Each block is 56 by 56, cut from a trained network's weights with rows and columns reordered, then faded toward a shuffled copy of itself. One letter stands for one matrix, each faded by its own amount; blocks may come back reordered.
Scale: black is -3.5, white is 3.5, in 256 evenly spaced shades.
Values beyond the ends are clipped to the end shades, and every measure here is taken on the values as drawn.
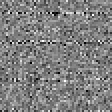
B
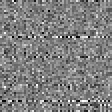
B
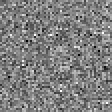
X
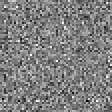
X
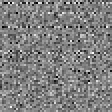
B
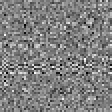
B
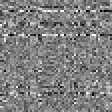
B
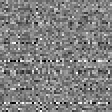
B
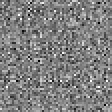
B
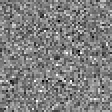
X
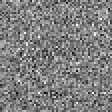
X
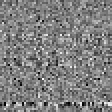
B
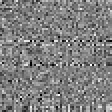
B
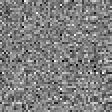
B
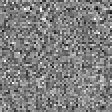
X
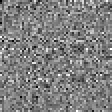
B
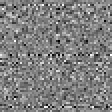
B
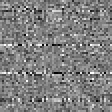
B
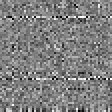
B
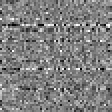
B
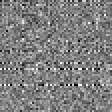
B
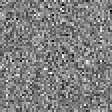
X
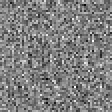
X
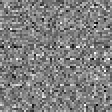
B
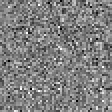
X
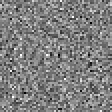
X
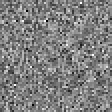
X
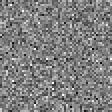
X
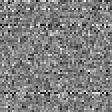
B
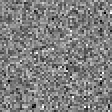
X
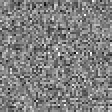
X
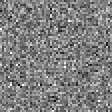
X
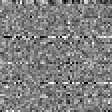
B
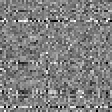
B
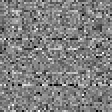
B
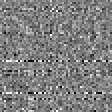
B
